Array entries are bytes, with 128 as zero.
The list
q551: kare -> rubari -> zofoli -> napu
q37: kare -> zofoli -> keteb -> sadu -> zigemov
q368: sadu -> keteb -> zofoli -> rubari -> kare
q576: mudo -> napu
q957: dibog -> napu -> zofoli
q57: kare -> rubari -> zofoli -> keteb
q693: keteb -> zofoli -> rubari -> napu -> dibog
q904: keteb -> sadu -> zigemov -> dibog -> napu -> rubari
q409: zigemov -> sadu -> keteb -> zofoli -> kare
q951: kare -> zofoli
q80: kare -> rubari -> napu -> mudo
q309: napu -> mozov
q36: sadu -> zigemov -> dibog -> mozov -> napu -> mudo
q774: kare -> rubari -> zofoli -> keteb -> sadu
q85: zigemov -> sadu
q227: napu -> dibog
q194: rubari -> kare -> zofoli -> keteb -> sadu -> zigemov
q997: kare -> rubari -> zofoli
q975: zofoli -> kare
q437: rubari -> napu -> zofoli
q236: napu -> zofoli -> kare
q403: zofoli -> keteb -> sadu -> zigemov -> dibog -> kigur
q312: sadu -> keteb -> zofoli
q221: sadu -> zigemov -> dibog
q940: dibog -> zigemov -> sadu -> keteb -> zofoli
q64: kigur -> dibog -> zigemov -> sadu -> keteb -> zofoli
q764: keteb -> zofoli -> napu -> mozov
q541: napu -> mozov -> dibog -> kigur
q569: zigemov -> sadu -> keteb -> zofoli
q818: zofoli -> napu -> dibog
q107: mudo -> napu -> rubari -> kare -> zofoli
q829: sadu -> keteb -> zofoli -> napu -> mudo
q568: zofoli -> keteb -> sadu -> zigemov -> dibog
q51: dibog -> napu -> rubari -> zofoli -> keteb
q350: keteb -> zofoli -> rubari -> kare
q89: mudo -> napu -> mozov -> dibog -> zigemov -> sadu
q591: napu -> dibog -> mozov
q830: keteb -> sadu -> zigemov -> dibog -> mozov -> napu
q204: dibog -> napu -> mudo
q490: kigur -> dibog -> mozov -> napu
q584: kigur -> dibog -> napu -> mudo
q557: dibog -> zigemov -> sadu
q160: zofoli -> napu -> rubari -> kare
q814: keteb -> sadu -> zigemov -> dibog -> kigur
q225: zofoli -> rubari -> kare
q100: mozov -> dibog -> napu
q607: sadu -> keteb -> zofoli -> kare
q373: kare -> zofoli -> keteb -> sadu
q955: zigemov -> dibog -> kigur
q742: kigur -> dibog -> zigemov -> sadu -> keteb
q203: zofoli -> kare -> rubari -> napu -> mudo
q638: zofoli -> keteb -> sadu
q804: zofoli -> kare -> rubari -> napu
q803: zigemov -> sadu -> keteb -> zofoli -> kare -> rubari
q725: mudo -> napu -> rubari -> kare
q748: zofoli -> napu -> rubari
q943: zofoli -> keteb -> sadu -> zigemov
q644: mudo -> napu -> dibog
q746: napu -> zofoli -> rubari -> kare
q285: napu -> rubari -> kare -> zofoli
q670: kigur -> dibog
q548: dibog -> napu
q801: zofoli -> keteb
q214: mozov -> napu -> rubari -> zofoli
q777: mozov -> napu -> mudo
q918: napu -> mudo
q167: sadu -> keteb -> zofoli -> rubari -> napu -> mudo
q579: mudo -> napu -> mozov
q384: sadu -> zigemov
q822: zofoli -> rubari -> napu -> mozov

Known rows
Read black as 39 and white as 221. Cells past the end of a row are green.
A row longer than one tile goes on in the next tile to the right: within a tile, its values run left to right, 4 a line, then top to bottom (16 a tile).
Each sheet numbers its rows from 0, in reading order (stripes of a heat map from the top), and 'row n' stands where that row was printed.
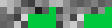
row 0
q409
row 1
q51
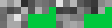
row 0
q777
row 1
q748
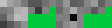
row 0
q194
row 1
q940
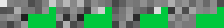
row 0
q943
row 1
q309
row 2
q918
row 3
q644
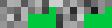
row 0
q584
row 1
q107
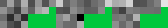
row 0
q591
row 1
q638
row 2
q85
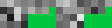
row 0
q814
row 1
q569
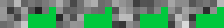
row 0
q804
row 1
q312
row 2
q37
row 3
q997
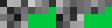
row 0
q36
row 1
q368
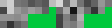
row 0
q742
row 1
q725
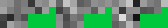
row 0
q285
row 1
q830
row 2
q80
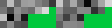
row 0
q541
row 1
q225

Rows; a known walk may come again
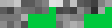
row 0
q85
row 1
q748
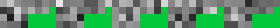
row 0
q814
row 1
q943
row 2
q584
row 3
q309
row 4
q373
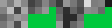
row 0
q579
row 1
q221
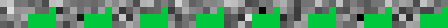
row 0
q64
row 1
q568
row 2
q829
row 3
q830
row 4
q803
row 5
q607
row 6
q638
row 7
q167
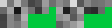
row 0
q725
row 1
q203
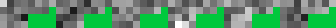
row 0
q801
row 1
q746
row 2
q89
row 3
q957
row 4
q437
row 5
q227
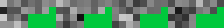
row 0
q818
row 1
q403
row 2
q951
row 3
q384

